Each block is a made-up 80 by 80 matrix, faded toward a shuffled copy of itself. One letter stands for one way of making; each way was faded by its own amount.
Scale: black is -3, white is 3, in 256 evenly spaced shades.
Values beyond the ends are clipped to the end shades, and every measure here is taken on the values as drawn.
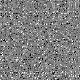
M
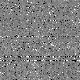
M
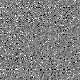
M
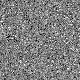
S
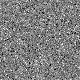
S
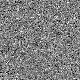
S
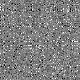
M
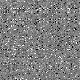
M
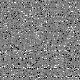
M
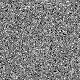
S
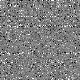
M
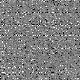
M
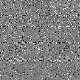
M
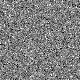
S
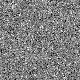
S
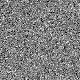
S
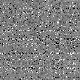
M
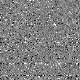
M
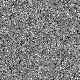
S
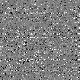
M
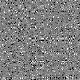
M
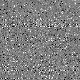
M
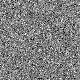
S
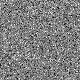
S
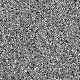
S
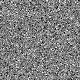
S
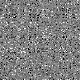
M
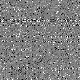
M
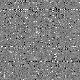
M
